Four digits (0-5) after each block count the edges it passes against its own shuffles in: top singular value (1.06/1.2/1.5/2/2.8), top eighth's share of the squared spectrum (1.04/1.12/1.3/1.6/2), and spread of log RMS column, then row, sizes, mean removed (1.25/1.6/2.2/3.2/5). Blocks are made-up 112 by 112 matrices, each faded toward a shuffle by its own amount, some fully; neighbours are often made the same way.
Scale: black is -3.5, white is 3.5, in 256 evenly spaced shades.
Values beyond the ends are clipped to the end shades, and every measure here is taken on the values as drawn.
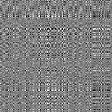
5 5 4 4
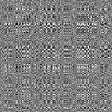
5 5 4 4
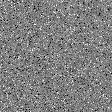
1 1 0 0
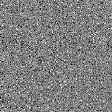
4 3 1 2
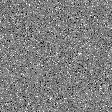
1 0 0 0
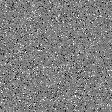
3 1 0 0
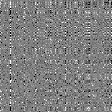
5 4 3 3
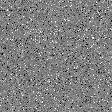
0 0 0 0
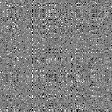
5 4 3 3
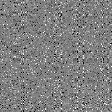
4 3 2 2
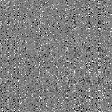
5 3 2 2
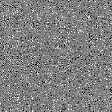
4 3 2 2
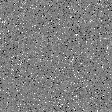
2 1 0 0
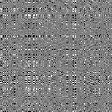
5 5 4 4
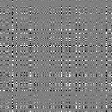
5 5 4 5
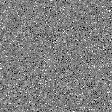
3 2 1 1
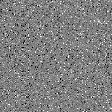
4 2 1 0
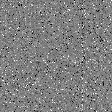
3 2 0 0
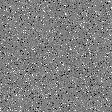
0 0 0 0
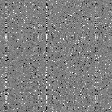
5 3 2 1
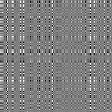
5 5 5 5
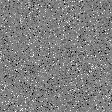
2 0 0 0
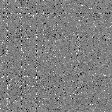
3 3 2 2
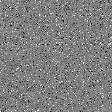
2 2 1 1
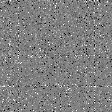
2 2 2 2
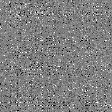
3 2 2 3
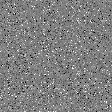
2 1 1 1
